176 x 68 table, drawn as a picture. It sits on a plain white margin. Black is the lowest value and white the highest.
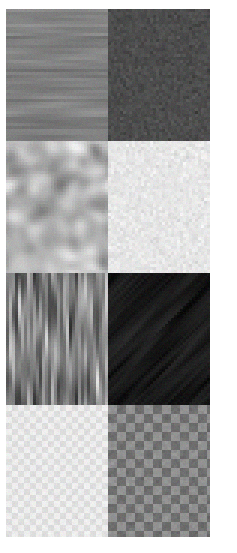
The table splits into 4 rows of 2 panels. Panel 1,1: middling, streaked across, faint in contrast. Panel 1,2: low, fine-grained, faint in contrast. Panel 2,1: high, blotchy. Panel 2,2: very high, fine-grained, faint in contrast. Panel 3,1: middling, streaked downward, strong in contrast. Panel 3,2: very low, slanting up to the right, faint in contrast. Panel 4,1: very high, checkered, faint in contrast. Panel 4,2: middling, checkered.
